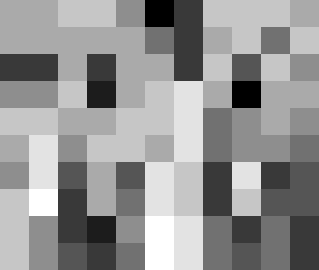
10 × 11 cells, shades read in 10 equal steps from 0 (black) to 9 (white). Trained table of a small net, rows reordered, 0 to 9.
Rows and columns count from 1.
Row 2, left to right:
6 6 6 6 6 4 2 6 7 4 7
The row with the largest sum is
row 5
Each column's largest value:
7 9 7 7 7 9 8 7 8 7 7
